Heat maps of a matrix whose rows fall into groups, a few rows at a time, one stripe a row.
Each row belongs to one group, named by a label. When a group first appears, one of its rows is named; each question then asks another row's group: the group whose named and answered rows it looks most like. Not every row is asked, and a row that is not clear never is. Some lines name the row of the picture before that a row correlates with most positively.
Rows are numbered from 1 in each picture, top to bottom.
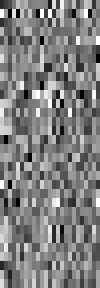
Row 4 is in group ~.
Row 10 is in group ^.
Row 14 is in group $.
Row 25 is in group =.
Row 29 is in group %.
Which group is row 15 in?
$
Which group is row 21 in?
~
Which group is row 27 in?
$
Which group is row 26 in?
$
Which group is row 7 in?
~
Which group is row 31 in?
~
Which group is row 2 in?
~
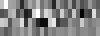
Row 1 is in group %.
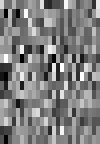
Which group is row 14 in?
=
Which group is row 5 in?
$
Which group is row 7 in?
%
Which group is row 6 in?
^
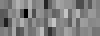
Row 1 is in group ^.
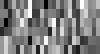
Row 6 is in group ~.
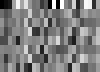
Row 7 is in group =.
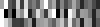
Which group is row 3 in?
%
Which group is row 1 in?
=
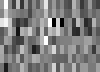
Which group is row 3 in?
$
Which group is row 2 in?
=
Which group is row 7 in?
%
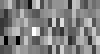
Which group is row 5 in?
~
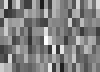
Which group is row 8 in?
$
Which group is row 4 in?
=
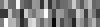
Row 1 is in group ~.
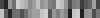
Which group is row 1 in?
^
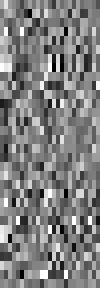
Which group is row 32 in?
^
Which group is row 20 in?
%
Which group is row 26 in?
$
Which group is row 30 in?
$
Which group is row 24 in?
$
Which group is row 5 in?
$
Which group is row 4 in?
^
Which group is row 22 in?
^
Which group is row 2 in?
=
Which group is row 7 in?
$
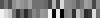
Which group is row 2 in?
$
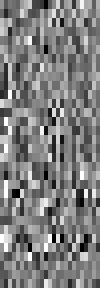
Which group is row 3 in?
$
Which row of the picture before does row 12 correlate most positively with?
2
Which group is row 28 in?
=
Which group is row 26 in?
%
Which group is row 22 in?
^
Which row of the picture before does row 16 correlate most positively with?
2
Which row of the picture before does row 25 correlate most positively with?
1
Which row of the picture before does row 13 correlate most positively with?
1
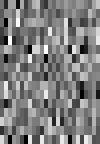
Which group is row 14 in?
$
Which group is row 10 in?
=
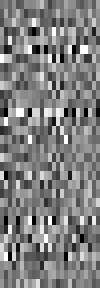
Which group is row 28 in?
~
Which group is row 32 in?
%
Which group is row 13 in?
^
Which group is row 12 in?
^
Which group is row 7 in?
$
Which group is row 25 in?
~
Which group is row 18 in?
$
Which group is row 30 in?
^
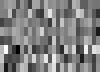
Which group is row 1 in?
=
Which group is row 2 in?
^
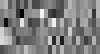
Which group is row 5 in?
$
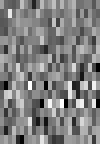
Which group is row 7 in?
$
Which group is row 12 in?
^
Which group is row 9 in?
^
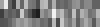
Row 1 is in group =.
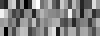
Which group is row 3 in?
~
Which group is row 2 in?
%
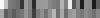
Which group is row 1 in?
%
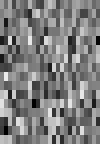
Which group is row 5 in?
^
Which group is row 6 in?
~
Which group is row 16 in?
$
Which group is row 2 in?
=
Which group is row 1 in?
^
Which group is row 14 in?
^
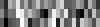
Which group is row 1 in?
^
